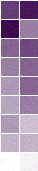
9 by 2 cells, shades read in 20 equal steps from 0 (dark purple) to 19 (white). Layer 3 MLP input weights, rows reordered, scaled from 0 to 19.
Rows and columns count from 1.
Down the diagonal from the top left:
4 9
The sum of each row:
5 9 12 16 18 21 25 26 37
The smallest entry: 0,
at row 2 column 1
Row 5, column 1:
11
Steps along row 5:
down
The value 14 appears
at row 7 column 2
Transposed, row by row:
4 0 7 9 11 12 11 13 19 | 1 9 5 7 7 9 14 13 18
